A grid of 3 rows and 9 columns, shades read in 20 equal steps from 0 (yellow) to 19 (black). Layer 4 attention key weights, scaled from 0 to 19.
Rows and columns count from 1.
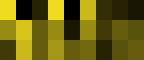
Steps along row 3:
down up down up down up down down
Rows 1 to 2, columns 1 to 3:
0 19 16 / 7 2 11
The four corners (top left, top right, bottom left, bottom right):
0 17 14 11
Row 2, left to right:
7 2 11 7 17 7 14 11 12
